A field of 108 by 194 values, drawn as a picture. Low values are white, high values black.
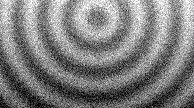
Ninth with the lowest average: top right. Slope: up to the bottom. Histogram: bell-shaped. Rings: centred on the top middle. Average level on the scale: 50%.
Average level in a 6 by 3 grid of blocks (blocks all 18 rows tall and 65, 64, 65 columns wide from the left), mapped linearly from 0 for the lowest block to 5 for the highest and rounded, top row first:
0 1 0
1 1 1
2 2 2
3 3 3
4 3 4
5 5 4
